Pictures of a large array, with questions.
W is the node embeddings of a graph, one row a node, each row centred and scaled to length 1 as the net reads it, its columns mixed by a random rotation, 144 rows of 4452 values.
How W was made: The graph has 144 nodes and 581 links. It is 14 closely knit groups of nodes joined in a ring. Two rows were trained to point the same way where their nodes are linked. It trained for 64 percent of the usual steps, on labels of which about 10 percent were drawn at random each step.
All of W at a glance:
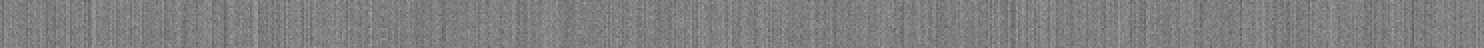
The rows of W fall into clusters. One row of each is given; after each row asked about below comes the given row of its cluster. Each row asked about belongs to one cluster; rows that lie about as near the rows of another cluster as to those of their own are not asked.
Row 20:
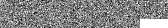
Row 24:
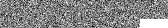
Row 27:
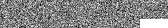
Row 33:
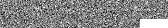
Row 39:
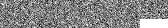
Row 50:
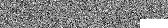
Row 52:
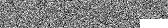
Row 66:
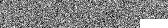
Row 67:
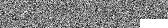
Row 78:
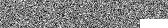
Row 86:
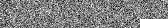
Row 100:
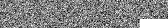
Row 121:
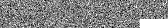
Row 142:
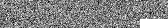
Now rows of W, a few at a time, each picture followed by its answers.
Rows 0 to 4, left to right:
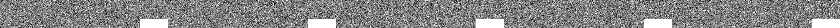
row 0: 66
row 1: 66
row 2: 39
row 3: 142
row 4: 142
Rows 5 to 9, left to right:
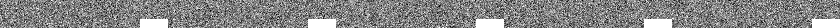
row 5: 33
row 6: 121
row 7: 100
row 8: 86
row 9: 86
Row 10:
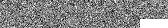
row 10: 66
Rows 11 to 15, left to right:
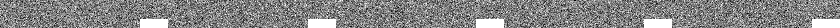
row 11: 50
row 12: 20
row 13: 27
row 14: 52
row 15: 66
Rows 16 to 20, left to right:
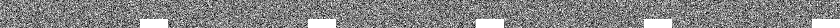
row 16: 86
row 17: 121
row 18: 142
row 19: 20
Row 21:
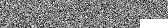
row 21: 52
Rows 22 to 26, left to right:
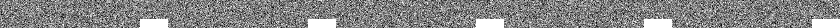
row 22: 33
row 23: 52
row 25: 24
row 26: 52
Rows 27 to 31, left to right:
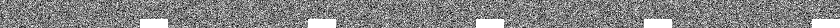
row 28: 142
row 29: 67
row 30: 100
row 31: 39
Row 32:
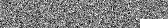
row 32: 86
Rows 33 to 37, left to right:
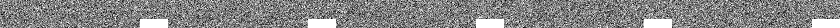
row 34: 121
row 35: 78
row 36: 100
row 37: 66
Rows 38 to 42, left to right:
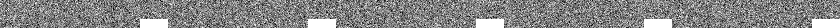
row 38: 86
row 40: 27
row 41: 66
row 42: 86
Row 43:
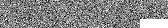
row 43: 50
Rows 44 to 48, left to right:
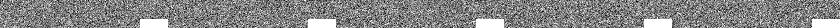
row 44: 66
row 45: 142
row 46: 142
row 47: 33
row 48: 67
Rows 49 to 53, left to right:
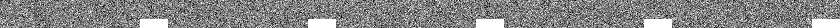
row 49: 100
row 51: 100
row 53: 20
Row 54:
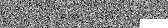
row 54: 33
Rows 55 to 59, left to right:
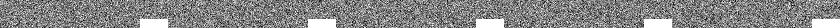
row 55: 20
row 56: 24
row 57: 52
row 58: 52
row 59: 27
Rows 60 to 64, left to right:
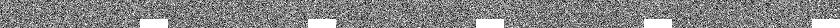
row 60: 33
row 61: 39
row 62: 67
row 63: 66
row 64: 39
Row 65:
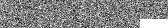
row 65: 20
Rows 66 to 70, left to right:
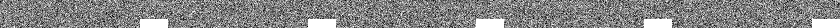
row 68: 24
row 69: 27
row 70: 86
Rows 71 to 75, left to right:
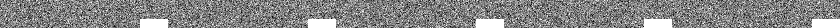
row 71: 50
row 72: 121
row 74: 24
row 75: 33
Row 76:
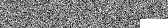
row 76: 50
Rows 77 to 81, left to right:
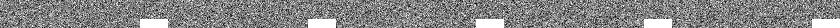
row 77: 20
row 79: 67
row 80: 121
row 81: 121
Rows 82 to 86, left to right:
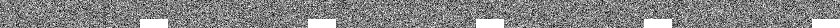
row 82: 52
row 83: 20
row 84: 86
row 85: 100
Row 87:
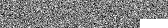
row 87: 33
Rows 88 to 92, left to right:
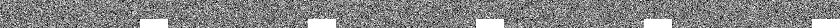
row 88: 33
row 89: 142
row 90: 24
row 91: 142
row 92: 27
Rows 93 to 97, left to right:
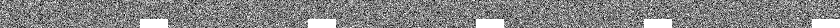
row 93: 27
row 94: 142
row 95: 100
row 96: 39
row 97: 39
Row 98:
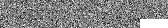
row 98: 50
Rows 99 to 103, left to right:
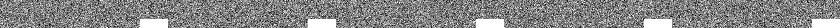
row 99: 100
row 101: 142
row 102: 33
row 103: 24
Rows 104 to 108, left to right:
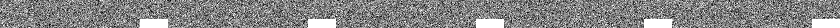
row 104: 100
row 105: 66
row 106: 78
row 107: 50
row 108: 27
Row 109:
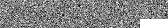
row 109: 78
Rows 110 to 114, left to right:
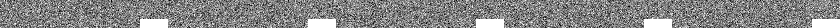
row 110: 52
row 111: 100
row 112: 121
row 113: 78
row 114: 66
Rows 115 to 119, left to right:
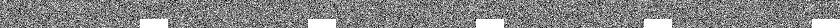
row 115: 27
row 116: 86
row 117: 33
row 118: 33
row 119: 142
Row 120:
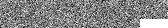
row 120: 67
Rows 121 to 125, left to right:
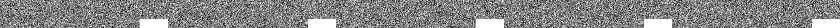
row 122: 78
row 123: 100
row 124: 20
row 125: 86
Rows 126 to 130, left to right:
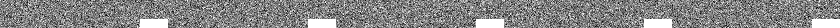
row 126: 24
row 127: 20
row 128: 33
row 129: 24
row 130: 39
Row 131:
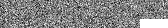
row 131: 121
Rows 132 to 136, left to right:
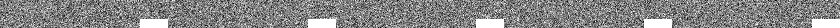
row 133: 27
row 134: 20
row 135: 86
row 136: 67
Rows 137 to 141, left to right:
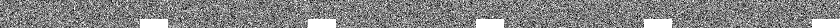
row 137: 20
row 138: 142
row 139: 66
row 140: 52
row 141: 67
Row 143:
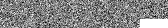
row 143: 100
